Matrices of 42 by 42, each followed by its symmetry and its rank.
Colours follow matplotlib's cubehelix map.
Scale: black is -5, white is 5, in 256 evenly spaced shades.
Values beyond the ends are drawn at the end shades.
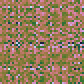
neither, rank five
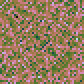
symmetric, full rank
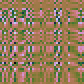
neither, rank two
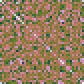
symmetric, rank five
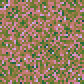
symmetric, full rank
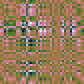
antisymmetric, rank two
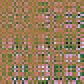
antisymmetric, rank two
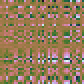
neither, rank two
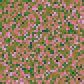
symmetric, full rank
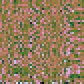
neither, rank five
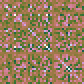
symmetric, rank five
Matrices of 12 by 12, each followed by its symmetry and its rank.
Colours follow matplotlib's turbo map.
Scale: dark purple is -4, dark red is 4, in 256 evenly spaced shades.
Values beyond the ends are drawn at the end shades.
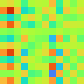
neither, rank two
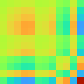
symmetric, rank one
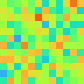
antisymmetric, full rank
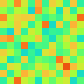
symmetric, full rank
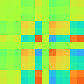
symmetric, rank one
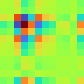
symmetric, rank one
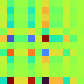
neither, rank one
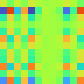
neither, rank one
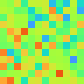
antisymmetric, full rank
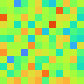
antisymmetric, full rank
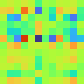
neither, rank two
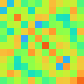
symmetric, full rank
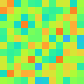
symmetric, full rank
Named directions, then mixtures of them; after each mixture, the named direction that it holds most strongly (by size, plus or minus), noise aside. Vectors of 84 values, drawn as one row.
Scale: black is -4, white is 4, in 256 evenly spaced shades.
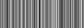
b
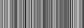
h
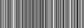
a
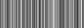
b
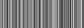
b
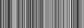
h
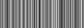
b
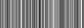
b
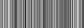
h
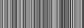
h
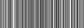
a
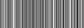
a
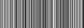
h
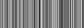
b
